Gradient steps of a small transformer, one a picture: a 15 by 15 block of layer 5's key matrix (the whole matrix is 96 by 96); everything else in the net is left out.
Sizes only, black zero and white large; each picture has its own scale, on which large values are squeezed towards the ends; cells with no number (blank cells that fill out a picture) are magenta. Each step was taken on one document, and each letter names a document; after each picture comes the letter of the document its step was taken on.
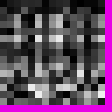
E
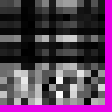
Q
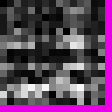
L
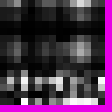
Q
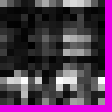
Q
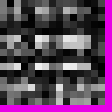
L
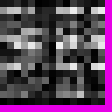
L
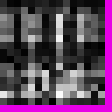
E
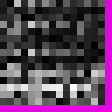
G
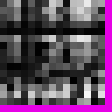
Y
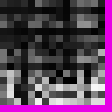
G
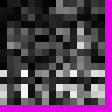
L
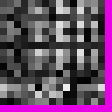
G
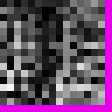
G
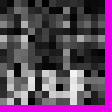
E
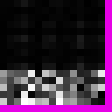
Q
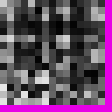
Y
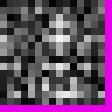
E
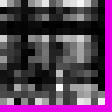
Y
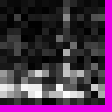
L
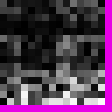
Q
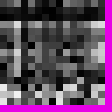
G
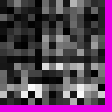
L
